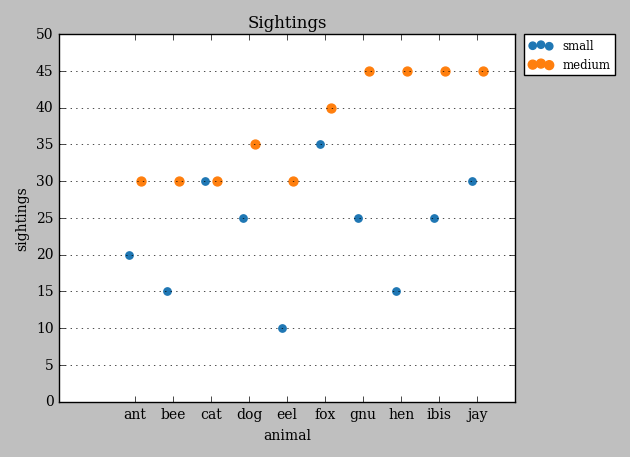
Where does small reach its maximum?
fox
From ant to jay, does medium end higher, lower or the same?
higher
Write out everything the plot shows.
Title: Sightings
x-axis: animal, ticks ant bee cat dog eel fox gnu hen ibis jay
y-axis: sightings, ticks 0 5 10 15 20 25 30 35 40 45 50
Legend: small, medium
Values:
small: 20 15 30 25 10 35 25 15 25 30
medium: 30 30 30 35 30 40 45 45 45 45
